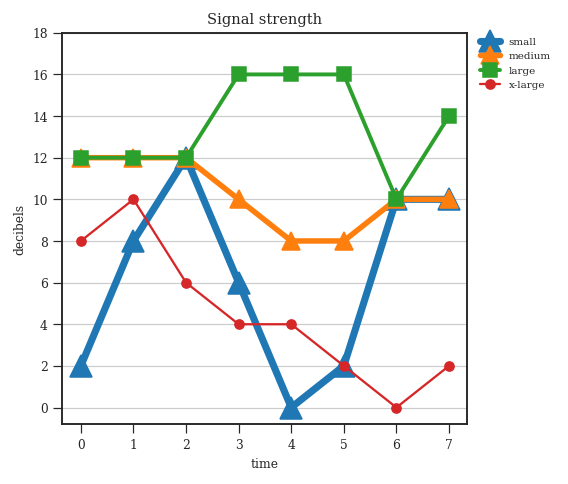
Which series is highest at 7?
large
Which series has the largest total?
large
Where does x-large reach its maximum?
1
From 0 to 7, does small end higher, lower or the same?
higher
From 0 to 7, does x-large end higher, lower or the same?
lower
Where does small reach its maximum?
2
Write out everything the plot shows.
Title: Signal strength
x-axis: time, ticks 0 1 2 3 4 5 6 7
y-axis: decibels, ticks 0 2 4 6 8 10 12 14 16 18
Legend: small, medium, large, x-large
Values:
small: 2 8 12 6 0 2 10 10
medium: 12 12 12 10 8 8 10 10
large: 12 12 12 16 16 16 10 14
x-large: 8 10 6 4 4 2 0 2
